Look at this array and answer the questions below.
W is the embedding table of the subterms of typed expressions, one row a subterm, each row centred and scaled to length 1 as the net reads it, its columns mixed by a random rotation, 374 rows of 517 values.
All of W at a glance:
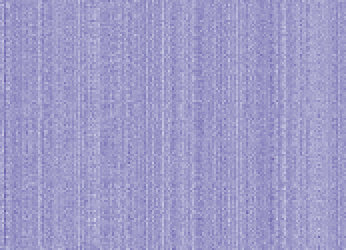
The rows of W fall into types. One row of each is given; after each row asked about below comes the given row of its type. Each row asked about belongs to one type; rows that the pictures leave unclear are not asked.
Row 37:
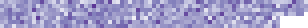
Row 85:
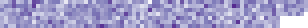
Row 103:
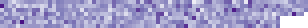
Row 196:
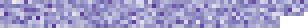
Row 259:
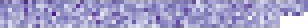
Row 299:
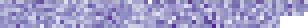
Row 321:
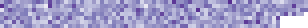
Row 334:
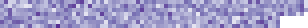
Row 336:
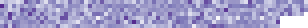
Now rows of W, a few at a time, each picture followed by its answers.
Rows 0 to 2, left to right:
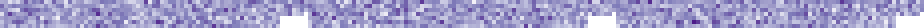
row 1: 196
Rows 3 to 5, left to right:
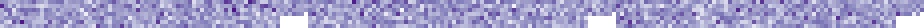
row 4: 259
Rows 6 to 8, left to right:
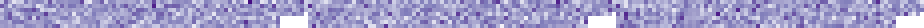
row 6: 334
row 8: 336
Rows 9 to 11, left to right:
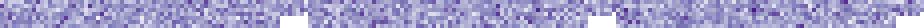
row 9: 336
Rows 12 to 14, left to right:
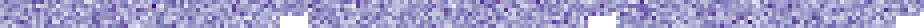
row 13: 321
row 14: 196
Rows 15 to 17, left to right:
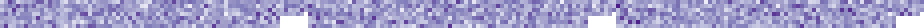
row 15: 321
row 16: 336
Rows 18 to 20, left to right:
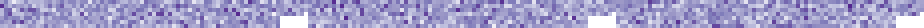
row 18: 196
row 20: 85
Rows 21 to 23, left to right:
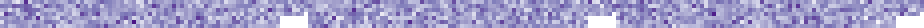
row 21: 196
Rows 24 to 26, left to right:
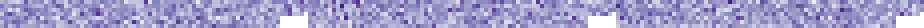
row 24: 196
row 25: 259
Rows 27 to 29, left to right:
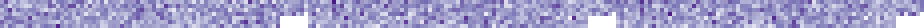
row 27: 334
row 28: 259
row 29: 259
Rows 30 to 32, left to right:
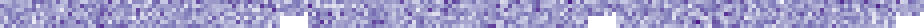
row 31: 103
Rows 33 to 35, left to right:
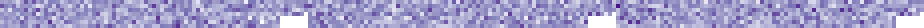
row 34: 299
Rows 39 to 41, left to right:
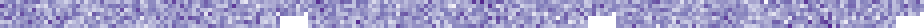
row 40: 321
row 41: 299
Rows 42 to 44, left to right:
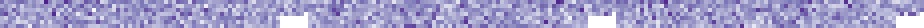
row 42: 259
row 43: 85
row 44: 259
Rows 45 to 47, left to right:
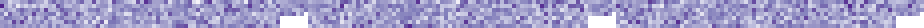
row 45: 103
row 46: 85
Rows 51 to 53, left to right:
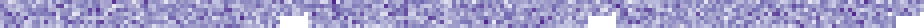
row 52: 196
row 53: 196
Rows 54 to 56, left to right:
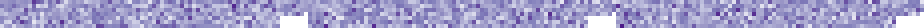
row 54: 85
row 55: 299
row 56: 321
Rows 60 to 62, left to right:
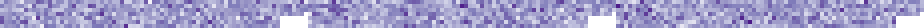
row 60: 299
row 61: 196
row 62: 336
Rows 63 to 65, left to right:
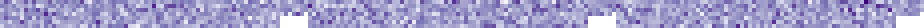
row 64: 103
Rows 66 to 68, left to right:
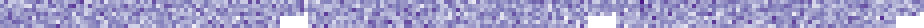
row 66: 334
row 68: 259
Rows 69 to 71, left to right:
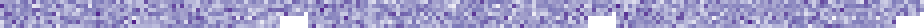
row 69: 196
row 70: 321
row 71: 336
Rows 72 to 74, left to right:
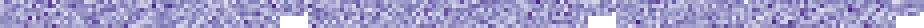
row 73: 321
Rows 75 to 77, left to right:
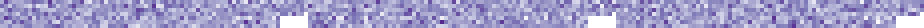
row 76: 299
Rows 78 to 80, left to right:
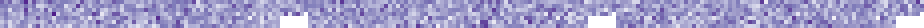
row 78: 259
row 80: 299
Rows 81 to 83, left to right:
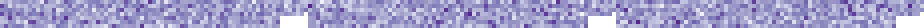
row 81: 336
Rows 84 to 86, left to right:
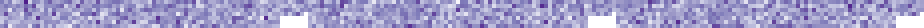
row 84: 259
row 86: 85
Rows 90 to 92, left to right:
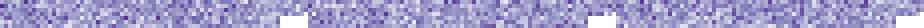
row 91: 103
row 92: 259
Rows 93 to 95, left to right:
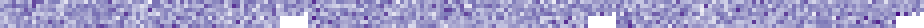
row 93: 85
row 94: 334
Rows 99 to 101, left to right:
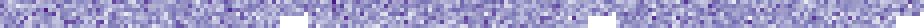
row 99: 103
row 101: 37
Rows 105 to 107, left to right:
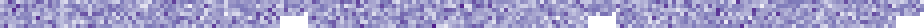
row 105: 321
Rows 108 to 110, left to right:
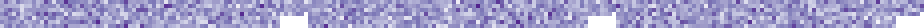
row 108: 334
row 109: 299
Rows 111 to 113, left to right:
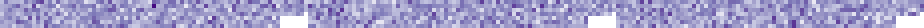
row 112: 336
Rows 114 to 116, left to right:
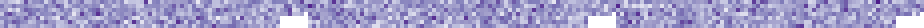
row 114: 196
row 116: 103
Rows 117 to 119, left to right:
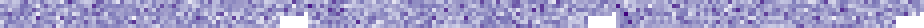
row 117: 37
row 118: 336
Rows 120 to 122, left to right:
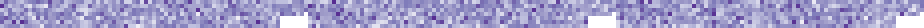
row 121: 336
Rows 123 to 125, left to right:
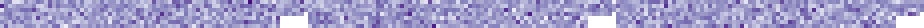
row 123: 321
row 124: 37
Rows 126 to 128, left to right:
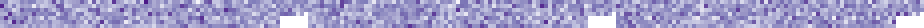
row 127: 85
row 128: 299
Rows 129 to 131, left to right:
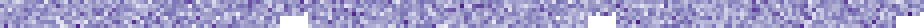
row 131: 103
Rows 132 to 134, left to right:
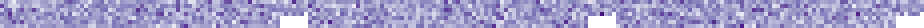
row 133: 103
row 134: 334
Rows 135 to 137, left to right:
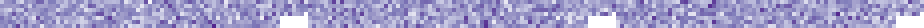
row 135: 299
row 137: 37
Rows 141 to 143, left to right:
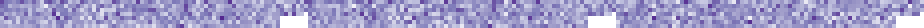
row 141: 259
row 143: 37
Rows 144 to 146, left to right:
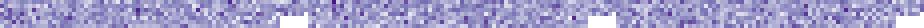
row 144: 37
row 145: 259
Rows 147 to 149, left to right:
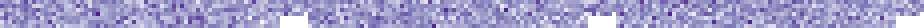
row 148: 37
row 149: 259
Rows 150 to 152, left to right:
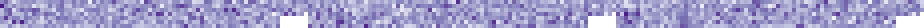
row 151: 336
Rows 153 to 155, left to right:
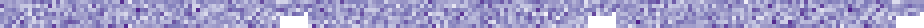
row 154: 321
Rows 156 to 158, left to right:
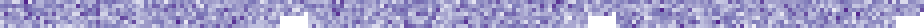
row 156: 196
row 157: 85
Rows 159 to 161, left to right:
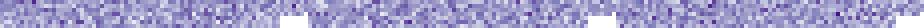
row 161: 37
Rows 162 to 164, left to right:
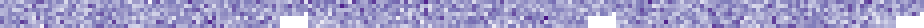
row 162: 299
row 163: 259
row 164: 85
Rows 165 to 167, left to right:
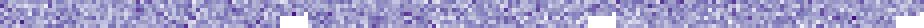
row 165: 103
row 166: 37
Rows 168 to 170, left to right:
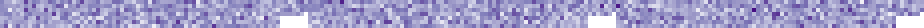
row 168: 259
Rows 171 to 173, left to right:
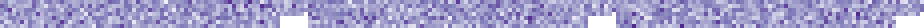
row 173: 299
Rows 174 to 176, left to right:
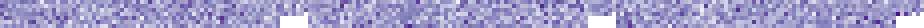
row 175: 85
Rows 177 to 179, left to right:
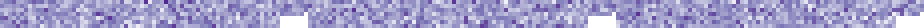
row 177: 299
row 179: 37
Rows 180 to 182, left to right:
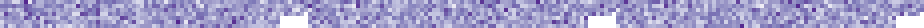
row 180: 196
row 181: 321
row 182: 321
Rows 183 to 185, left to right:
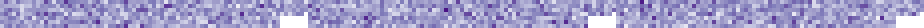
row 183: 334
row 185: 259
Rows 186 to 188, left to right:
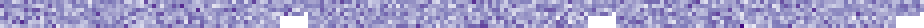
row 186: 196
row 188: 334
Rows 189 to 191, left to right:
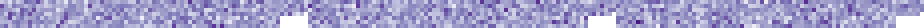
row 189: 336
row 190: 321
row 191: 299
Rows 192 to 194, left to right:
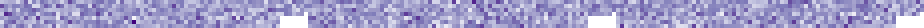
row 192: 196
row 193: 299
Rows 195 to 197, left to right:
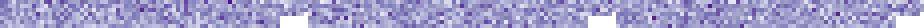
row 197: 37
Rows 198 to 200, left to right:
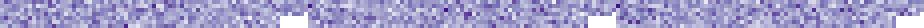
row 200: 196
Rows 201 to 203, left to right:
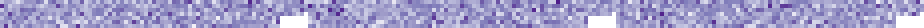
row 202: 336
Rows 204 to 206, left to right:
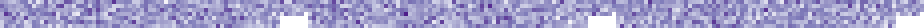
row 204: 196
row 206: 85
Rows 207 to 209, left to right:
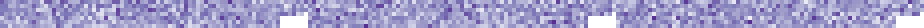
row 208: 334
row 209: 37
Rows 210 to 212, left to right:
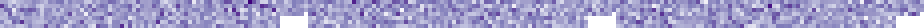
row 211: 259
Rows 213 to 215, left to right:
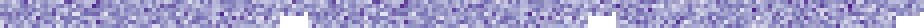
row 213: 37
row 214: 37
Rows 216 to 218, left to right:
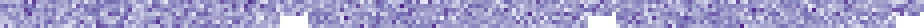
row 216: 85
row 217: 37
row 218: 37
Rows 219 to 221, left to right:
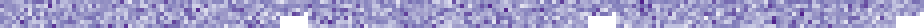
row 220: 196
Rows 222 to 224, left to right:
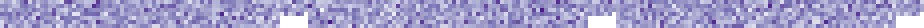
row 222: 37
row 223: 299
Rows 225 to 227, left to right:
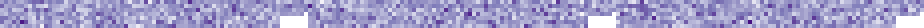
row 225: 299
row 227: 196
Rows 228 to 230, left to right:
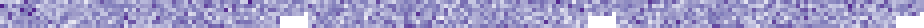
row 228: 336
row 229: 85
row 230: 85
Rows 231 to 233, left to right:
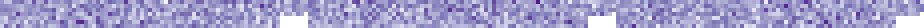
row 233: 299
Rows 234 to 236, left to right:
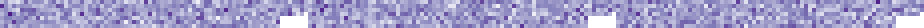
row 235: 321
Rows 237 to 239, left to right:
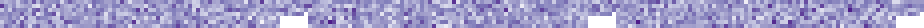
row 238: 299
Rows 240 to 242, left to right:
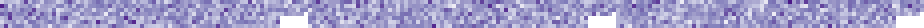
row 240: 336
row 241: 321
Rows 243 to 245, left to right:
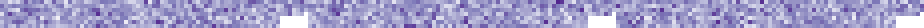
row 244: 85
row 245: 299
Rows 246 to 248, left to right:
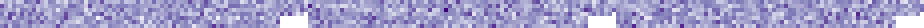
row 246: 336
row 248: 299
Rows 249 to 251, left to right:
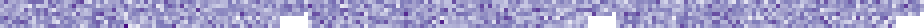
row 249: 334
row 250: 196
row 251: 37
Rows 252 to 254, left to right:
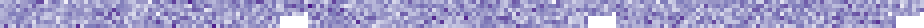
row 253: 336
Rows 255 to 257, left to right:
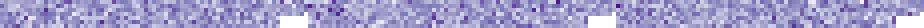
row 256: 336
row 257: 103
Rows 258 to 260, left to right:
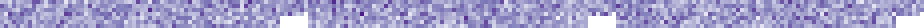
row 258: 85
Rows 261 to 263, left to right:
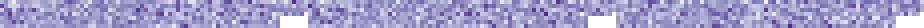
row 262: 196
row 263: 85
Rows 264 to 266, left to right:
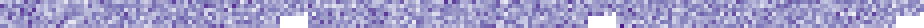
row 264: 336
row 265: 103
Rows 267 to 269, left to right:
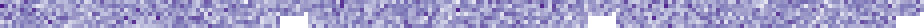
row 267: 336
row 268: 85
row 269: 321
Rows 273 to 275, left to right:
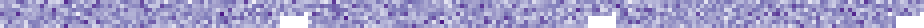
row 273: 37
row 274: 196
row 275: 196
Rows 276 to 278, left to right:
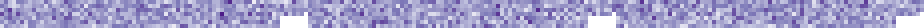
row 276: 37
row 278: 259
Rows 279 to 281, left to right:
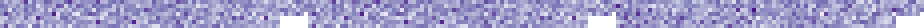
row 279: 259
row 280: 259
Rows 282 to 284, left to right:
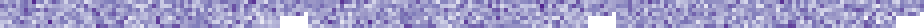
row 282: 85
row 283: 85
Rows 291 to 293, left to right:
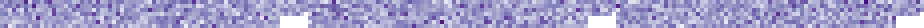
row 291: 259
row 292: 196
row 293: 321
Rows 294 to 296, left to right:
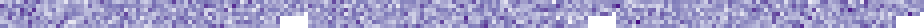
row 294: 336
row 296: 103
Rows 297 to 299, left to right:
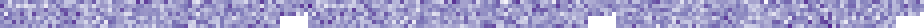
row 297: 103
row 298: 103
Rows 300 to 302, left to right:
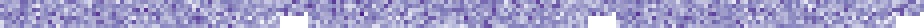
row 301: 259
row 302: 37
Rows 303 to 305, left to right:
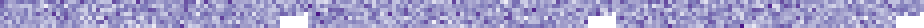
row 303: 259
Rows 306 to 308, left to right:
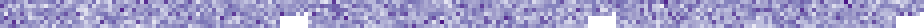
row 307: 196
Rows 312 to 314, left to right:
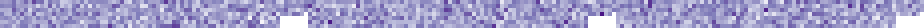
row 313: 103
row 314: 85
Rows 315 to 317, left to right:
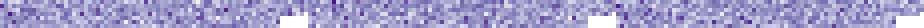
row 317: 336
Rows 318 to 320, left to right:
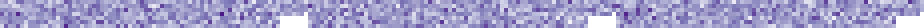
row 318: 37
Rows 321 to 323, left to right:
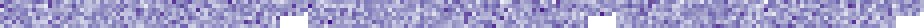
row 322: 103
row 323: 85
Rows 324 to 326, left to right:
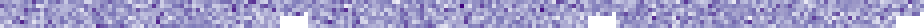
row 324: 85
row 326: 37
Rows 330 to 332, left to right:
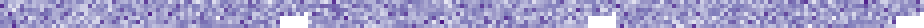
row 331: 196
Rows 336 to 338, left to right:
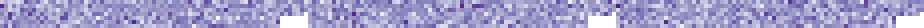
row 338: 321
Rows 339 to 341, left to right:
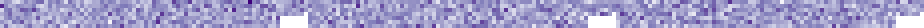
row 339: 321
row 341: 196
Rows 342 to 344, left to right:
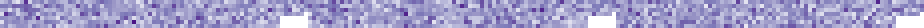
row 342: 196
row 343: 196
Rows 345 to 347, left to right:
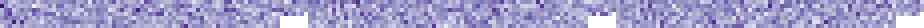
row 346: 259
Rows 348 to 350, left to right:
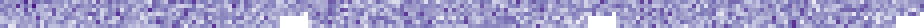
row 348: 259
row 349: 37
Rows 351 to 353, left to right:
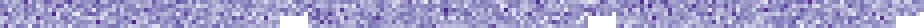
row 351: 259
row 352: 37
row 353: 259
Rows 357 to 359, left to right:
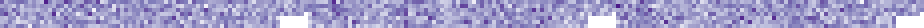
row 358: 196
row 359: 336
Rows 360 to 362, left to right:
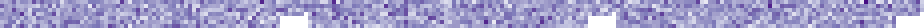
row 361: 196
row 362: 334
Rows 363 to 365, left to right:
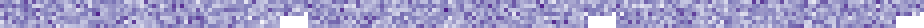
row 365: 103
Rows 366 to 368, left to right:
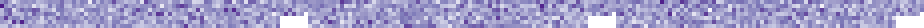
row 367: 85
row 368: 259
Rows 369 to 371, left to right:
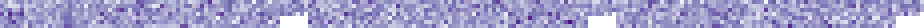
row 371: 85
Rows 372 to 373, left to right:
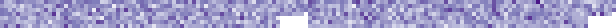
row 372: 259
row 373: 259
